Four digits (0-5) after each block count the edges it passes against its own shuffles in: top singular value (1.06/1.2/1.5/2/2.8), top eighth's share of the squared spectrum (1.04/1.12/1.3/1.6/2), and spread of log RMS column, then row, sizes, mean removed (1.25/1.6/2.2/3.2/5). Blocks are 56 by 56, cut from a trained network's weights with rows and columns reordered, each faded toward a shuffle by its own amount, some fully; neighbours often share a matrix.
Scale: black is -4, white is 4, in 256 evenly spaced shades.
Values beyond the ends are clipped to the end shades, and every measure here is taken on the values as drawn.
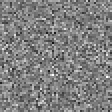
2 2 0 1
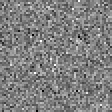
0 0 0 0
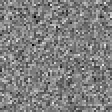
0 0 0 0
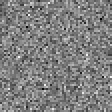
0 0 0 0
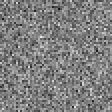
1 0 0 0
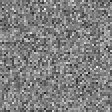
0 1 0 0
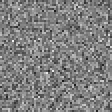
1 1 0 0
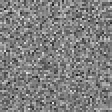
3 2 0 0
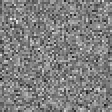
3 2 0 1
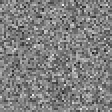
1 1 0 0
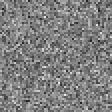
1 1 0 0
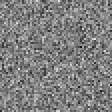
2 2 0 0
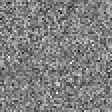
1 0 0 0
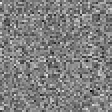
4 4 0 2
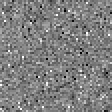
0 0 0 0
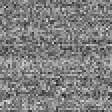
3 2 0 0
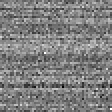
4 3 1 2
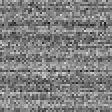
4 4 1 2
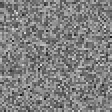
0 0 0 0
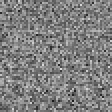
0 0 0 0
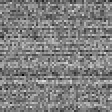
4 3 0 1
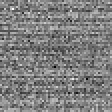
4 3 1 1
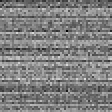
5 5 2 3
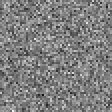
0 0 0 0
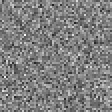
3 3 0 1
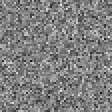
0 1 0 0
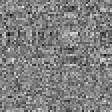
4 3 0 2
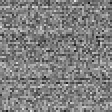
3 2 0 0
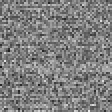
2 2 0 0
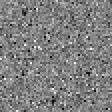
2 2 0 0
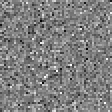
2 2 1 0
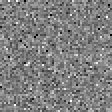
2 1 0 0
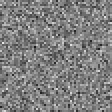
2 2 0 0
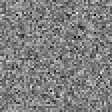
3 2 0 1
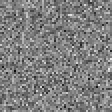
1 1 0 0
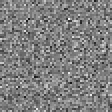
3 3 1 2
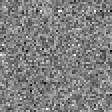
3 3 0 2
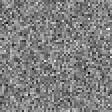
1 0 0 0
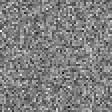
2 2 0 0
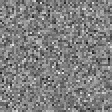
1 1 0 0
